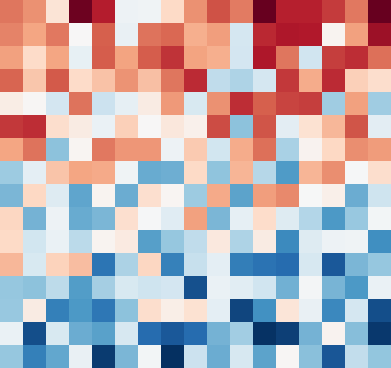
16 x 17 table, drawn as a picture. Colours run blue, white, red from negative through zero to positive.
On average the colour sits 50% of the way up the scale. The top right is the ninth with the highest average. The ninth with the lowest average is the bottom right. No regular stripes run through it. The field climbs toward the top.
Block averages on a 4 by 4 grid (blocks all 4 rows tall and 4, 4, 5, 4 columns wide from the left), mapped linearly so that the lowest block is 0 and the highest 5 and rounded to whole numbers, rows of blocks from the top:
4 4 4 5
3 3 3 3
2 1 1 1
0 0 0 0
